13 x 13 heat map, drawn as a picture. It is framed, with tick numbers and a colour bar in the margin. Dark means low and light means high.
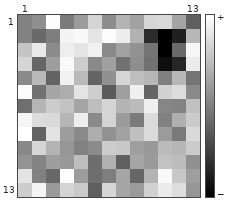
The top right is the ninth with the lowest average. The bottom right is the calmest part. In the top right lies a patch that is lower than the rest.
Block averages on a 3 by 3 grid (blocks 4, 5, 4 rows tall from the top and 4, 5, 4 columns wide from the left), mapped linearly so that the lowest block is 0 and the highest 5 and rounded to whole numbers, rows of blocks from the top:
4 5 0 | 5 4 4 | 4 3 5
